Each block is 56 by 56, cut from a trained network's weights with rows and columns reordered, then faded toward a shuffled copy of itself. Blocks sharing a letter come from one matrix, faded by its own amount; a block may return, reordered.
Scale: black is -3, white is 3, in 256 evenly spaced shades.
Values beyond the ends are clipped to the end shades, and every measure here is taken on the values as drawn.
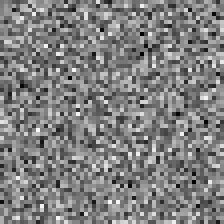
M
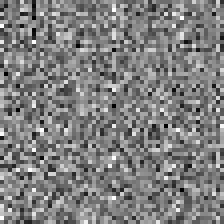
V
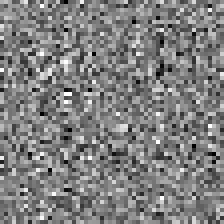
V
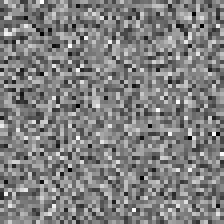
M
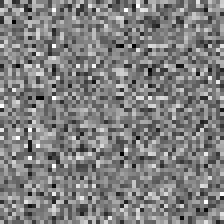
V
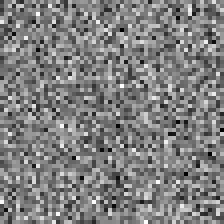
M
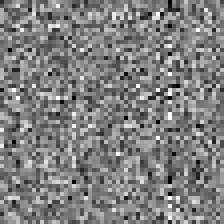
V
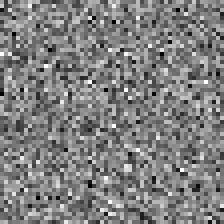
M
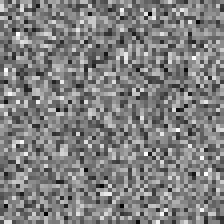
M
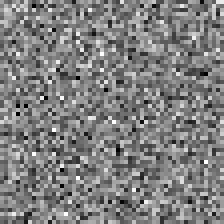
M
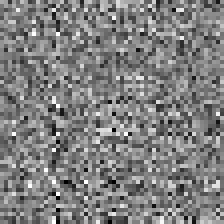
V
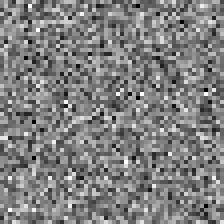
M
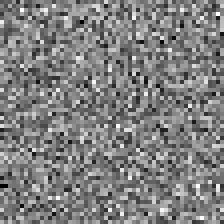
M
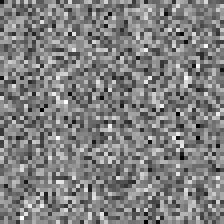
M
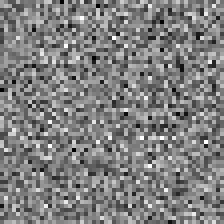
M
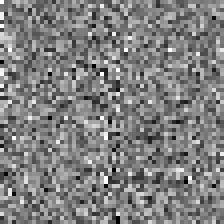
V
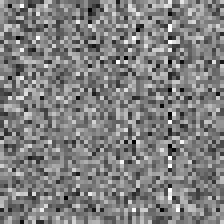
V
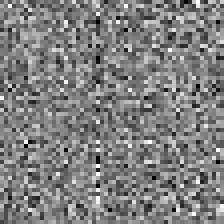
V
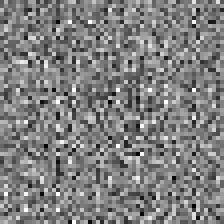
V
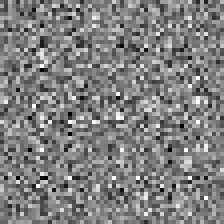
V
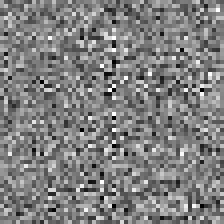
V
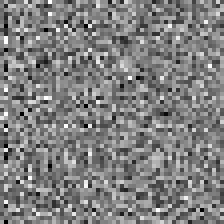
V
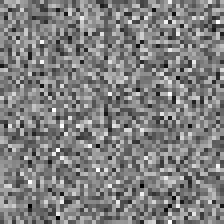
M
